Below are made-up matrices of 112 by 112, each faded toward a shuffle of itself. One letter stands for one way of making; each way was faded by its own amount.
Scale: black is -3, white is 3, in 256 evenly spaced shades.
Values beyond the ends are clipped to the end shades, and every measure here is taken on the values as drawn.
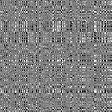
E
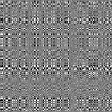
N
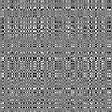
N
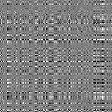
N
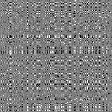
E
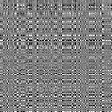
N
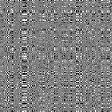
E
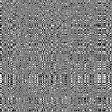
E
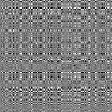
N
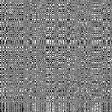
E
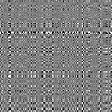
N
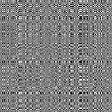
N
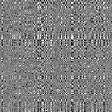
E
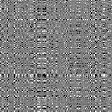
E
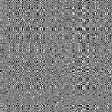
E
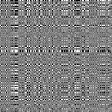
N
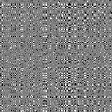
E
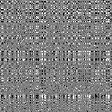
E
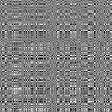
N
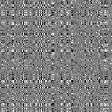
E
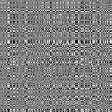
N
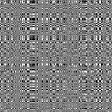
N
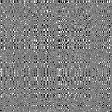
E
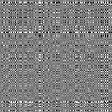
N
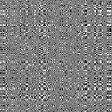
E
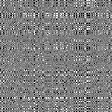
E
